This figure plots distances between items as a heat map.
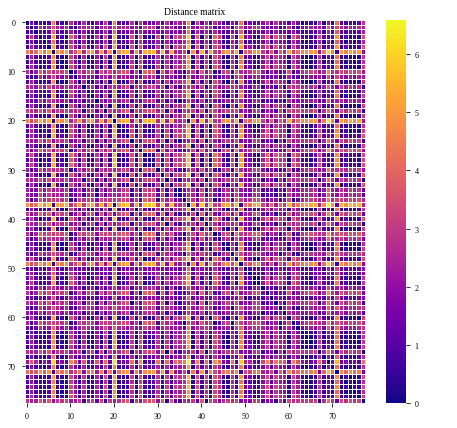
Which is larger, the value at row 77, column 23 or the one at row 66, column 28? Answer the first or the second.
the first
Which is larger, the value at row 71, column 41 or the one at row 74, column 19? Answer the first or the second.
the first
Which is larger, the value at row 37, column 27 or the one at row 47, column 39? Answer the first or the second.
the first
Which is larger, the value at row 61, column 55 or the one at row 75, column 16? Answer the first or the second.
the second
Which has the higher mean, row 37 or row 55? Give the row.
37
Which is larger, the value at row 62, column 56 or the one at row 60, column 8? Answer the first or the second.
the first
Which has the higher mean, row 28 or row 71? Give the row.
71
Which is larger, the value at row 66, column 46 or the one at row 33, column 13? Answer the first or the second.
the second
